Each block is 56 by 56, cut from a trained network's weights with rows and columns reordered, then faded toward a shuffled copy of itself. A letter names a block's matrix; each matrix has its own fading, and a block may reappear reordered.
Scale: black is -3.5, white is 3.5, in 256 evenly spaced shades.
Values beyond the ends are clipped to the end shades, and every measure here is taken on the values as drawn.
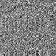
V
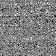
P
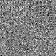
V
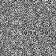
V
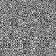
V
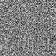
V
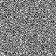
V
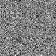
V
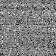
P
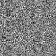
V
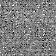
P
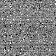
P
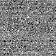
P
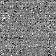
P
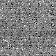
P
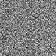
V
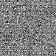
P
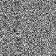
V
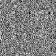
V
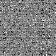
P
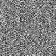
V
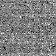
P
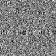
V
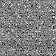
P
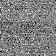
P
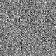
V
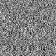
V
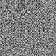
V
